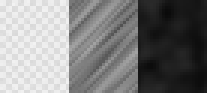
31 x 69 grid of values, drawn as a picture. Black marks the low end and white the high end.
It is made of 1 by 3 panels. Panel 1,1: very high, checkered, faint in contrast. Panel 1,2: middling, slanting up to the right. Panel 1,3: very low, blotchy, faint in contrast.
